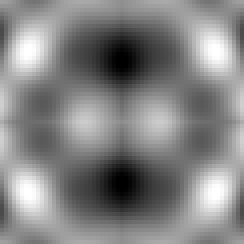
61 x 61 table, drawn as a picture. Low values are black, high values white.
It mirrors both left to right and top to bottom. There are no lone odd cells. No overall slope runs across the table.
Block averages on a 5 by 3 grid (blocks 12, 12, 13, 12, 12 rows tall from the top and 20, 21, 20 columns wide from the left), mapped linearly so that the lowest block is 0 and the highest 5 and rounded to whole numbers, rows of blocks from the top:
525 / 505 / 454 / 505 / 525
